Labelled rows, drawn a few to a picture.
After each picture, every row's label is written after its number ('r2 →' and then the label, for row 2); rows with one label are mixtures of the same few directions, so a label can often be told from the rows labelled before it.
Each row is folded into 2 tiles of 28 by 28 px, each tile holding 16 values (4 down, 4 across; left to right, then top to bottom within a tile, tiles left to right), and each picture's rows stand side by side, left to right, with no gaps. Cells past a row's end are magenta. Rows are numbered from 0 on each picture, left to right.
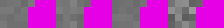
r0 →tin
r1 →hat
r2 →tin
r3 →hat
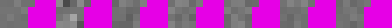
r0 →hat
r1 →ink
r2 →ink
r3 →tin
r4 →hat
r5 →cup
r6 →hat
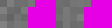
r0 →tin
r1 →tin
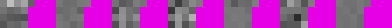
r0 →cup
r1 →hat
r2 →tin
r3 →tin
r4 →cup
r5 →ink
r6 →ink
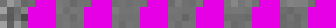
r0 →tin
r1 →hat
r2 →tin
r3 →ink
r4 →cup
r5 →cup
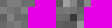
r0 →hat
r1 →ink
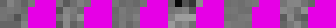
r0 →ink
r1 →tin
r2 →tin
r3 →cup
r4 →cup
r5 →hat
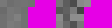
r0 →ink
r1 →hat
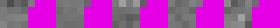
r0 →cup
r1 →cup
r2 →cup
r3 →hat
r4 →ink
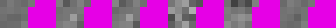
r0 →ink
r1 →ink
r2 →ink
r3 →hat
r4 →cup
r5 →ink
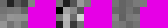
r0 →cup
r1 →tin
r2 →hat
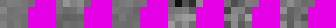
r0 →tin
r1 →cup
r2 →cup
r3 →cup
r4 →tin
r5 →tin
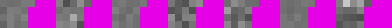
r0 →tin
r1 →ink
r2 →tin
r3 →hat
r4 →tin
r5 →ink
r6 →cup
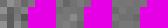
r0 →tin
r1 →ink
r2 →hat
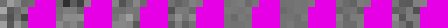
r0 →tin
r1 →cup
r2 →ink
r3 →tin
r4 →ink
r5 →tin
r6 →hat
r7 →hat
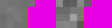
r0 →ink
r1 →ink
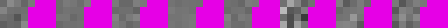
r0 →ink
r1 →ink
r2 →hat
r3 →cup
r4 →hat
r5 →tin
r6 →ink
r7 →tin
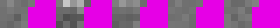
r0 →ink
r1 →cup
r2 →cup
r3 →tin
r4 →hat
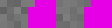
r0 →hat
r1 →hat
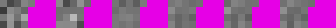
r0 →tin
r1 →ink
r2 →cup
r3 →tin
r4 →tin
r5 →tin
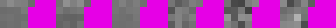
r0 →cup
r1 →cup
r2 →cup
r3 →tin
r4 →hat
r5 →ink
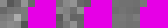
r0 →ink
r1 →hat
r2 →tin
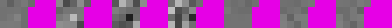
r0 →ink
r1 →ink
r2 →ink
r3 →tin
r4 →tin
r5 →hat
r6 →hat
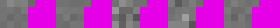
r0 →cup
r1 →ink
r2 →tin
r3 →ink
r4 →tin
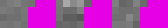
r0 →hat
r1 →cup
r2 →ink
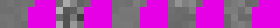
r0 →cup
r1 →tin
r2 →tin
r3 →cup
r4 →hat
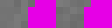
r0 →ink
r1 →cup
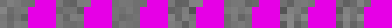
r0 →tin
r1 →hat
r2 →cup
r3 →hat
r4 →hat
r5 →tin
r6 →tin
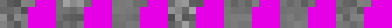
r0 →hat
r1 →cup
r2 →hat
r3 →hat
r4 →cup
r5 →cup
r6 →hat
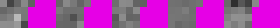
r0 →ink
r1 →ink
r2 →hat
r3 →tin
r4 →cup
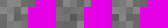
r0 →hat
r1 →ink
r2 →hat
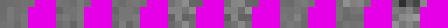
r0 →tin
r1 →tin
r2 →tin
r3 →hat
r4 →hat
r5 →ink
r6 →cup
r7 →cup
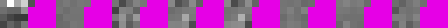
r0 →cup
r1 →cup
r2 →tin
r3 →ink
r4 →ink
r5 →hat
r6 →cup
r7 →tin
